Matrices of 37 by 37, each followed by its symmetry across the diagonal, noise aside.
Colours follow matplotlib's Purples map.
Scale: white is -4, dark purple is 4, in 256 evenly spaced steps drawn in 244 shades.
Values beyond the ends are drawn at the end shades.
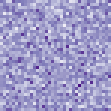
neither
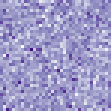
neither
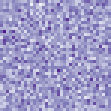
antisymmetric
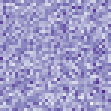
antisymmetric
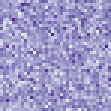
antisymmetric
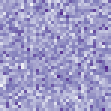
neither
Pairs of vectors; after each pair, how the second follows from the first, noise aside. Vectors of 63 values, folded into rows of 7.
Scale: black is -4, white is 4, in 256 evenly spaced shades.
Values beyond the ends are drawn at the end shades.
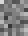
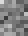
sign-scrambled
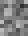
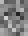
shuffled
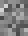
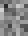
sign-scrambled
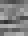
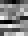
scaled up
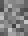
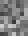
shuffled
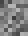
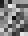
scaled up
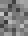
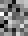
scaled up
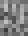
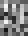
scaled up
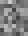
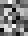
scaled up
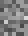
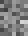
shuffled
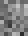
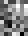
scaled up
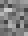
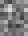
sign-scrambled
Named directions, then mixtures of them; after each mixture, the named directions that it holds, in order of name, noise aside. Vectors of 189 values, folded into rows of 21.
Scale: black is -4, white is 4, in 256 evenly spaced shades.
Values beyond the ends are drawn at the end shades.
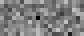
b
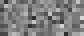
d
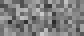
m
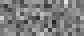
b, m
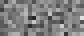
d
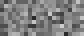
d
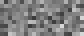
b, d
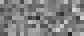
b, d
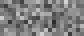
b, m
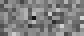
d, m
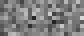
d, m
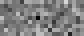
b, m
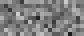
b, m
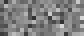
d
